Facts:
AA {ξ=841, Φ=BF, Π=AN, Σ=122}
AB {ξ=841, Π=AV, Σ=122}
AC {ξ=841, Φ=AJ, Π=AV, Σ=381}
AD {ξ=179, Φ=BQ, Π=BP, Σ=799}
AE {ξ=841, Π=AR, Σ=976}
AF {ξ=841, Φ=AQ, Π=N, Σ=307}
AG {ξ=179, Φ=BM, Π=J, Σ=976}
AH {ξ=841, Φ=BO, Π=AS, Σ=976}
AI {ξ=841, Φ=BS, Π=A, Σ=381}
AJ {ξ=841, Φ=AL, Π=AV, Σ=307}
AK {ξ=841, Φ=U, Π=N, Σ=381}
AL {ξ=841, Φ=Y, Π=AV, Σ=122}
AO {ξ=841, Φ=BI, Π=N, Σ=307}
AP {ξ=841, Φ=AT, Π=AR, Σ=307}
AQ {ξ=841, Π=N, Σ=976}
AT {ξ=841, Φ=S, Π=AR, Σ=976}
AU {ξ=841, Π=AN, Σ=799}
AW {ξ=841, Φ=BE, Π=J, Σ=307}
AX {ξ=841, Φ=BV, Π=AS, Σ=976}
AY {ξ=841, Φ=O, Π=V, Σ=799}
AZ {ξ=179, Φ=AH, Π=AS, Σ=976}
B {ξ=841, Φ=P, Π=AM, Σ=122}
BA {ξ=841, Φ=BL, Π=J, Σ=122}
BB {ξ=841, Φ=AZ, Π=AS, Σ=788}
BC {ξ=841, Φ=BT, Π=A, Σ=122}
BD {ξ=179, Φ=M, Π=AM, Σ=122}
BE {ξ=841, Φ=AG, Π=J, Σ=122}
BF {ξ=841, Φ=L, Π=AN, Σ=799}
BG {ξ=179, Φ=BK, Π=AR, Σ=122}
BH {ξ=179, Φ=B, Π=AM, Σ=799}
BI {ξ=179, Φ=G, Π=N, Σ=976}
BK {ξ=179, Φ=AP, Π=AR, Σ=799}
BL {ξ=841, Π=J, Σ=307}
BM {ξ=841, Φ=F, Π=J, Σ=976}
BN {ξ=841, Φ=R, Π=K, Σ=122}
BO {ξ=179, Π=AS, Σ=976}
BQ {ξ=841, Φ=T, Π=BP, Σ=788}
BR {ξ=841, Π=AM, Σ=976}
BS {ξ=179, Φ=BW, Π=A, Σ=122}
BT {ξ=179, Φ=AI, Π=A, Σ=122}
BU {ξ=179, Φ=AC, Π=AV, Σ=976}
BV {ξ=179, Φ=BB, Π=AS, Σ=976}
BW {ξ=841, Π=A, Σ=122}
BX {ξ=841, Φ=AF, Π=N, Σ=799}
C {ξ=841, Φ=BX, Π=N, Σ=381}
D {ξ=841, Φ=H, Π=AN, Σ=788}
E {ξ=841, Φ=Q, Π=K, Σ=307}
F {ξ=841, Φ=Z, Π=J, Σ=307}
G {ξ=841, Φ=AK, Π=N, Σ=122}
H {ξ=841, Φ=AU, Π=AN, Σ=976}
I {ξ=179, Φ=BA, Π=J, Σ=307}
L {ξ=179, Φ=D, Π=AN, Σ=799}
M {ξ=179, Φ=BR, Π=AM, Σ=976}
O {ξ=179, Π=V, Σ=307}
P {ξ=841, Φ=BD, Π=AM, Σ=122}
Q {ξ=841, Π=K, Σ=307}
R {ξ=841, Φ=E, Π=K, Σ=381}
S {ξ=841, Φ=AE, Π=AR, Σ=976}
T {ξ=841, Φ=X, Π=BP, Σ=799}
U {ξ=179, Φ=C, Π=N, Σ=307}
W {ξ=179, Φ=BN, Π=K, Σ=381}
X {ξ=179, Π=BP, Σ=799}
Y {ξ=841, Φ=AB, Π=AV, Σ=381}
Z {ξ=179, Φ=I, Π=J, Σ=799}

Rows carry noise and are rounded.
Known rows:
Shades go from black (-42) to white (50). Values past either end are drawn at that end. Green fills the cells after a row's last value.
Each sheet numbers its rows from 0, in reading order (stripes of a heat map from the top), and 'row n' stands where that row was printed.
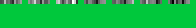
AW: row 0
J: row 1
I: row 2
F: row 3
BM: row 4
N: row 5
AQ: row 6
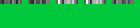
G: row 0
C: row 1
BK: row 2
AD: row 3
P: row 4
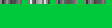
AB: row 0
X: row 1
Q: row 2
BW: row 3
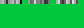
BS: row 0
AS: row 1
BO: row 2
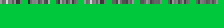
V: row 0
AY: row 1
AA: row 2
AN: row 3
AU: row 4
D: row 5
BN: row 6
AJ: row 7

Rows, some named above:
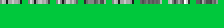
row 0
BG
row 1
W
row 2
BV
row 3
AY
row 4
BG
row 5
AT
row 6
I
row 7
AU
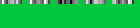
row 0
L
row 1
Z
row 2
AQ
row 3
BU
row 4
I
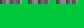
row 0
T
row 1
BB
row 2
BQ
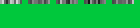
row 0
M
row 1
AC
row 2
BE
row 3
BX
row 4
AX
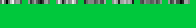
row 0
BI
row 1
BA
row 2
AG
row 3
AY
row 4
BT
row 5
AC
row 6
BL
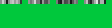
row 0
O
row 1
J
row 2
AF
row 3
U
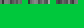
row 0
AL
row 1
BF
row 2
AK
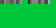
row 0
AC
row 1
AY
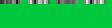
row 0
AO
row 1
AZ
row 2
E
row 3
AG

